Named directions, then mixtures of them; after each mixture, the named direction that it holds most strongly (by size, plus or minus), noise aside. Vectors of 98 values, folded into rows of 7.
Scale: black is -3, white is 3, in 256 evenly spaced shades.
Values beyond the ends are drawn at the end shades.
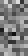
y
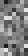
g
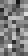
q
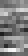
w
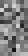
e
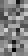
q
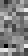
g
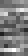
w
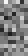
g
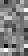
g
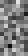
q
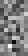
q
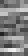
w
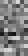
y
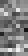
w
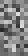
e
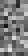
q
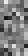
g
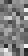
g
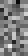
q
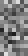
y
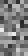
y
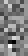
y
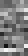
w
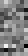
g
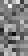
y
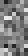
g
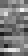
w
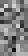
e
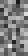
q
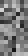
e
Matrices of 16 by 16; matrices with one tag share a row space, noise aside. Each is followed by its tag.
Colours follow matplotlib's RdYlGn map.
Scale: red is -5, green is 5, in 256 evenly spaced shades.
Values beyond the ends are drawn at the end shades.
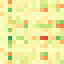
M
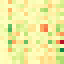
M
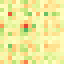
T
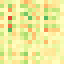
T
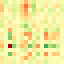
T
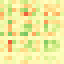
T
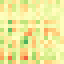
T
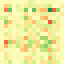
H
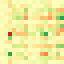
M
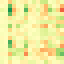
M
